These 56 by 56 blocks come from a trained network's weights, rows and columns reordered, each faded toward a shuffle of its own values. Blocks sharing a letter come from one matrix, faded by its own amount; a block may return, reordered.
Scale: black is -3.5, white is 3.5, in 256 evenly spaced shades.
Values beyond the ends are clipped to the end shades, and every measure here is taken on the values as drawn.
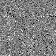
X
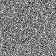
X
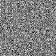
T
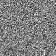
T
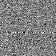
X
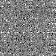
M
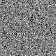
X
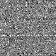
M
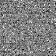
M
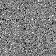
X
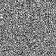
T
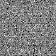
M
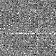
M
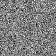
X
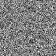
T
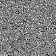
X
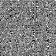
M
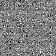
M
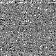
M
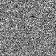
T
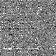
M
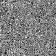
X
